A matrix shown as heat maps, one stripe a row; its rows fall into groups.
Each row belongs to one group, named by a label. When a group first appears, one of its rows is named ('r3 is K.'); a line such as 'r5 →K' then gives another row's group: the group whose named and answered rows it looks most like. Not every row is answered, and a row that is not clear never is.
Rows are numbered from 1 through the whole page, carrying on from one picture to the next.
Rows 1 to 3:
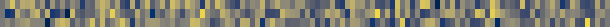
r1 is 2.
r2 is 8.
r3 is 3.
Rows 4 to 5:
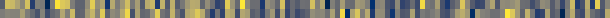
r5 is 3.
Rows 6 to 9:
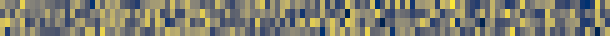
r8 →2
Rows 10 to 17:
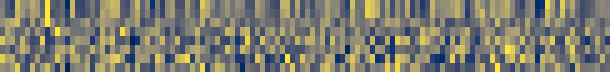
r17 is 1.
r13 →3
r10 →8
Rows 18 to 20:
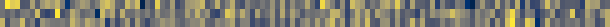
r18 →1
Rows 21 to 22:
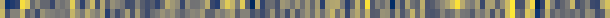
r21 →8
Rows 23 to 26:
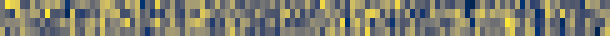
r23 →1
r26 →8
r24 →8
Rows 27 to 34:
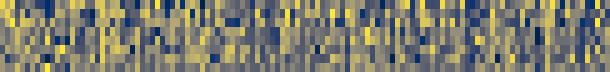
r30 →8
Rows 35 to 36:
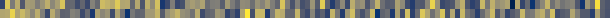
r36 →2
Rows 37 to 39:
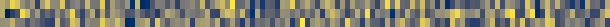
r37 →1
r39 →2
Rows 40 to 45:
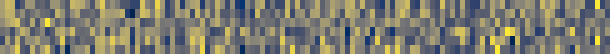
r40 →2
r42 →1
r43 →3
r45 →1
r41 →2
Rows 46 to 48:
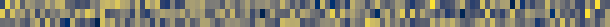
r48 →8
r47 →1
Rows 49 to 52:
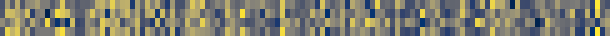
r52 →3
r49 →3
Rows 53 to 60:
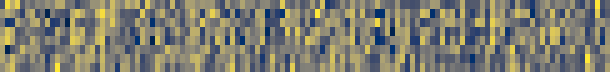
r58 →8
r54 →2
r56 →2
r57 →2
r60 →1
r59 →1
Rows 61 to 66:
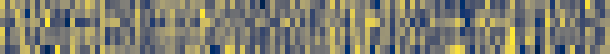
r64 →1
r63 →8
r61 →1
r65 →1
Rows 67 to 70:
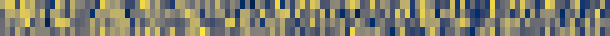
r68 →2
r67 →2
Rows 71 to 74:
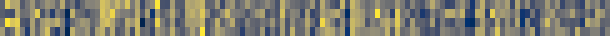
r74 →1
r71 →3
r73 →1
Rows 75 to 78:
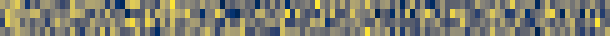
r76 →2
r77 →3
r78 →8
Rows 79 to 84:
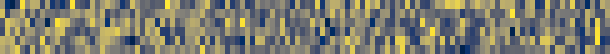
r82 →3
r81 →3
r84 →1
